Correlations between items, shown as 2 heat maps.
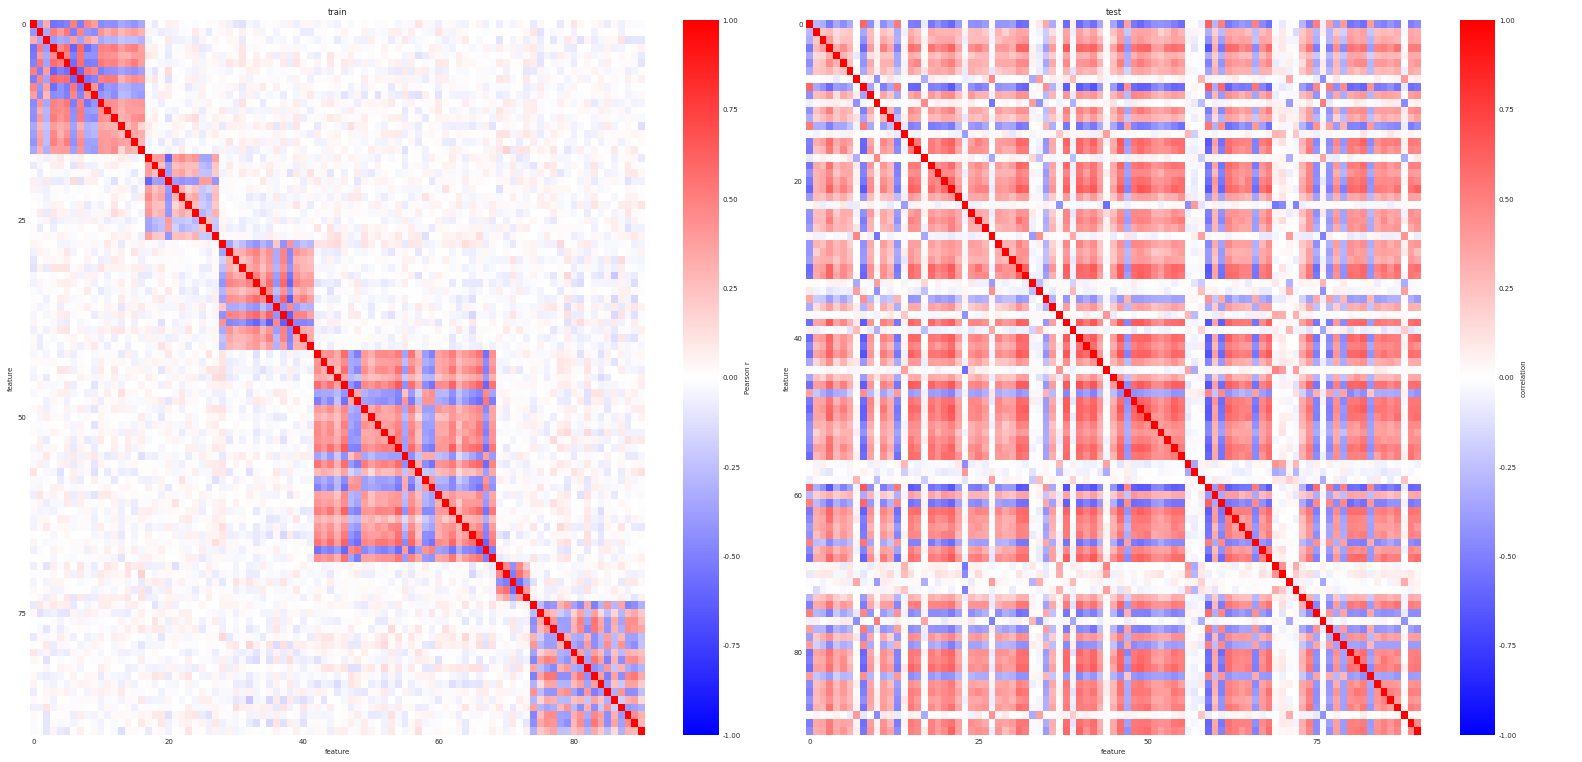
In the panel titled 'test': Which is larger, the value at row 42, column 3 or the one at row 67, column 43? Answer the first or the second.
the first
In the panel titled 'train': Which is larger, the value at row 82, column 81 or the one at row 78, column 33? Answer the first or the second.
the second
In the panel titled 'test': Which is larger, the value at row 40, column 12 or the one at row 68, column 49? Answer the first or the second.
the second
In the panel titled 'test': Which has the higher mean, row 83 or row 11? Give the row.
11
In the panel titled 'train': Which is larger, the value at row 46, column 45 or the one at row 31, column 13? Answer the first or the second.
the first
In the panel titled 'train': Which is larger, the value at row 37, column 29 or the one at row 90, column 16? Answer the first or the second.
the first
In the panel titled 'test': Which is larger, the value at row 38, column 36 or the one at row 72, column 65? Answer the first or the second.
the first
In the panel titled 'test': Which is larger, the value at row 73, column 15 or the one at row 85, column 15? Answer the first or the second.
the second
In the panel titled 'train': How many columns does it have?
91
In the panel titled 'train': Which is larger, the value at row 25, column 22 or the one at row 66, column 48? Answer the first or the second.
the first
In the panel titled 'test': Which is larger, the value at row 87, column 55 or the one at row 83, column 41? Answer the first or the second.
the first
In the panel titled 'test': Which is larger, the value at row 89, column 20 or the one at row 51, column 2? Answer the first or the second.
the first
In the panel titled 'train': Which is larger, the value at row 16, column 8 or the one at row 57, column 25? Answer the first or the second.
the second
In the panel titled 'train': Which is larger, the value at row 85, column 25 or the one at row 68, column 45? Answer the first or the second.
the second
